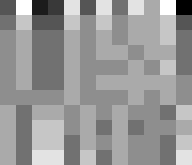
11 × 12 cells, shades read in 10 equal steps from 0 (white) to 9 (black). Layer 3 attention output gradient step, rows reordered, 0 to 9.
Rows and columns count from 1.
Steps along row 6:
down up same down up down same same same same up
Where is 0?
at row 1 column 2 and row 1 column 11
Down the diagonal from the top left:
6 2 5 5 3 4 4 3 5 4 5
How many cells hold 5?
25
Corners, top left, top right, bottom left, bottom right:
6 9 3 1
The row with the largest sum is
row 1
